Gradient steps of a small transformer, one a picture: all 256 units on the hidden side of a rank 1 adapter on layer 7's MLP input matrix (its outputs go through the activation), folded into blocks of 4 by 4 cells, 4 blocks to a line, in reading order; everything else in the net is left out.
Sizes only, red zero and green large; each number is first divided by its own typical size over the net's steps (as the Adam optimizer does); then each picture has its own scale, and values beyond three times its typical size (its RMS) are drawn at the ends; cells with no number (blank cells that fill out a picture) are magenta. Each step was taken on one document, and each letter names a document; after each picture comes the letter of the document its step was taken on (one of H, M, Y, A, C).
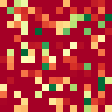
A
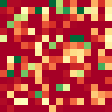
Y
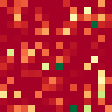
A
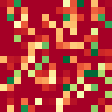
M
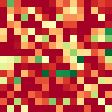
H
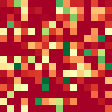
H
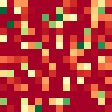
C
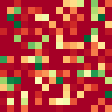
M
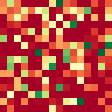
Y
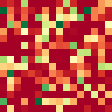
H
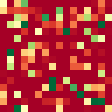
A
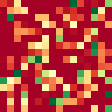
M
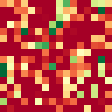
H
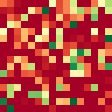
Y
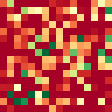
Y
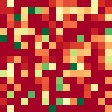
Y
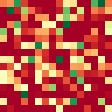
H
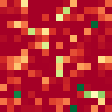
C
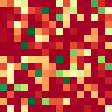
H
